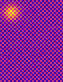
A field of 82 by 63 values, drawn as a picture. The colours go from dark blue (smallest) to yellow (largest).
Ninth with the highest average: top left. Bumps: one, in the top left. Odd rows or columns: none. Average level on the scale: 30%. Grain: checkered.
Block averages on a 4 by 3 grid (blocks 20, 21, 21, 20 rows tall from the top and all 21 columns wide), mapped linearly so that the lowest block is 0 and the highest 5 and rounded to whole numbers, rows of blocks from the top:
5 0 0 | 0 0 0 | 0 0 0 | 0 0 0
